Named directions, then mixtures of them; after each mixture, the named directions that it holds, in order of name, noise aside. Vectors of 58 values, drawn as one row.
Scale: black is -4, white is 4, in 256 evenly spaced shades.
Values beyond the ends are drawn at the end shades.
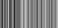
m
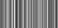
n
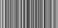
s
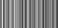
m, s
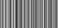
n, s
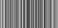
s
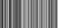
m, n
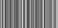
m, s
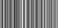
m, s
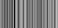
m, n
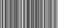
m, s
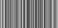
s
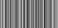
s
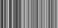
m, n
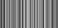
s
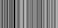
m, n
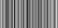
n, s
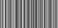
n, s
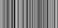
n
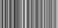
m, s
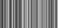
m, n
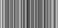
n, s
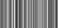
n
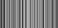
s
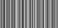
n, s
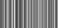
n
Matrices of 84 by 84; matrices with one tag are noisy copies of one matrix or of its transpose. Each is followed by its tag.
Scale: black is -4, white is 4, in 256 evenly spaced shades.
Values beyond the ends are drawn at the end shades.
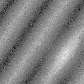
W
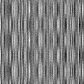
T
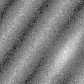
W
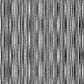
T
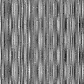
T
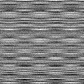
T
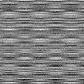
T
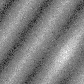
W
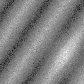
W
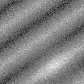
W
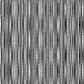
T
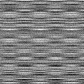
T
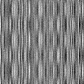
T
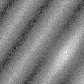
W
